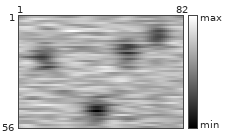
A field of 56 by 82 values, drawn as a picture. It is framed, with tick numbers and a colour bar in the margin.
Histogram: skewed, a long tail of low values. Dips: four. Slope: none. Average level on the scale: 70%.
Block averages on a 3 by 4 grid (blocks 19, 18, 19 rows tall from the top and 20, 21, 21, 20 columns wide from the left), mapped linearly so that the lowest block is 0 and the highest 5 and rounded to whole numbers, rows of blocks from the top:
3410 | 1534 | 4023
